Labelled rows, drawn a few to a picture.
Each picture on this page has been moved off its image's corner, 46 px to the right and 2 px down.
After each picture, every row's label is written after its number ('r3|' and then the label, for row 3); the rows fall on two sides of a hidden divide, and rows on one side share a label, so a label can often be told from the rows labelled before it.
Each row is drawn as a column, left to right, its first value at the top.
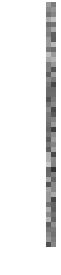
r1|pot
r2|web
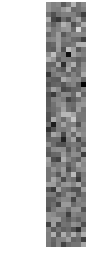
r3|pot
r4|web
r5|web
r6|pot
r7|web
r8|web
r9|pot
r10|web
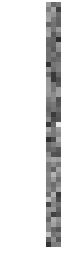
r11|pot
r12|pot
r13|web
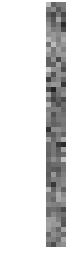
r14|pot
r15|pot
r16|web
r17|web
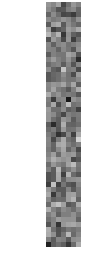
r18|pot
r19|pot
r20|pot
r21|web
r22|pot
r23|pot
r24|web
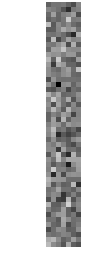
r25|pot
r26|web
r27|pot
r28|web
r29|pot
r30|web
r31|pot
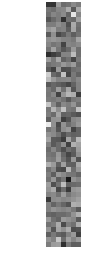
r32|web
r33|web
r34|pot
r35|pot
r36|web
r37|pot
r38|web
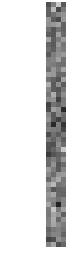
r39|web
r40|pot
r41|pot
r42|pot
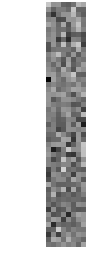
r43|pot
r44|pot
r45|pot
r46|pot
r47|web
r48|web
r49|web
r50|pot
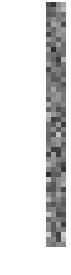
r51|web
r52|pot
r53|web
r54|pot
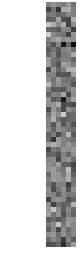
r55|pot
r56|pot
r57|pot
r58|pot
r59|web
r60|pot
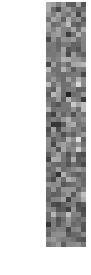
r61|pot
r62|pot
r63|pot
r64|pot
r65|web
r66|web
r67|web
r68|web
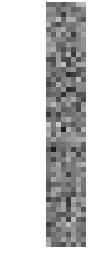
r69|web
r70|web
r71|web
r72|web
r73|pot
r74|pot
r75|web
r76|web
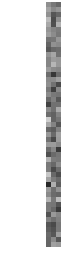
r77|pot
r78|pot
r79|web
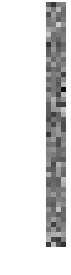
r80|pot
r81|web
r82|pot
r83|pot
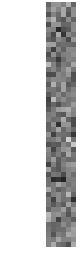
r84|web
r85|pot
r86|pot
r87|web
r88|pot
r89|pot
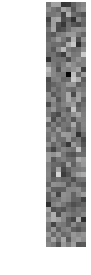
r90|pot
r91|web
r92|pot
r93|web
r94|web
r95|web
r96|pot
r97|pot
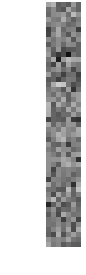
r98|pot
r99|pot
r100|web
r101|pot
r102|web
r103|pot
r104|pot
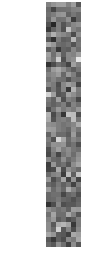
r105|pot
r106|pot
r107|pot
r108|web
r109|pot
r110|web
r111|pot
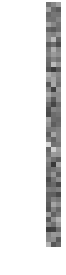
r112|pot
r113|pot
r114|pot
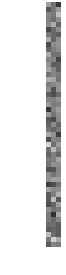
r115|pot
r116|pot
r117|web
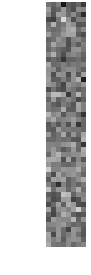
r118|pot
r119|pot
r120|pot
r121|web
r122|pot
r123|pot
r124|pot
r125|web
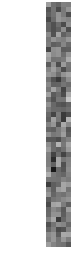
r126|pot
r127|web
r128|pot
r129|web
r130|pot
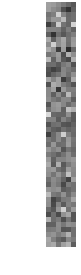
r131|pot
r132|web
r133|pot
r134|web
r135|pot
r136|pot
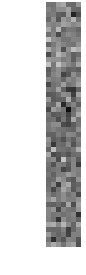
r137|web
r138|web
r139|web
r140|pot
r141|pot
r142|web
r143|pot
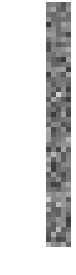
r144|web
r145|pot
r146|pot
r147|web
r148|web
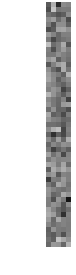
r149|pot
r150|pot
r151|web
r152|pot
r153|web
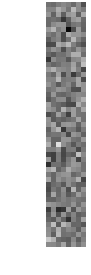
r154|web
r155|web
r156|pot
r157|web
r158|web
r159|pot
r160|pot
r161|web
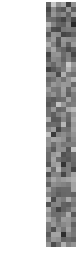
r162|web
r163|pot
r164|pot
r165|web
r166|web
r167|web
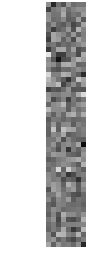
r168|pot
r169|web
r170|web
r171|web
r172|web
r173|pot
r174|pot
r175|pot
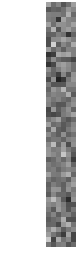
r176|pot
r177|web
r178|pot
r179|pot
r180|pot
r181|web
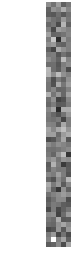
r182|pot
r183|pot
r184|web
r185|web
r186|web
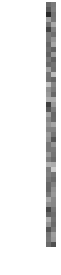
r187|pot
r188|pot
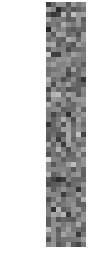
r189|pot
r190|web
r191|pot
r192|pot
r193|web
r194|pot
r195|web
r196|pot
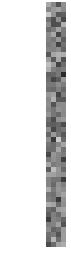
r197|pot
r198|pot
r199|web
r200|pot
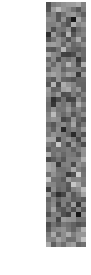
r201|web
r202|pot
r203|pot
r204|web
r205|web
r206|web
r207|pot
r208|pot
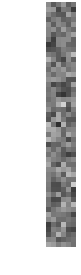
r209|web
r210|web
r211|web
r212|web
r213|pot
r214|pot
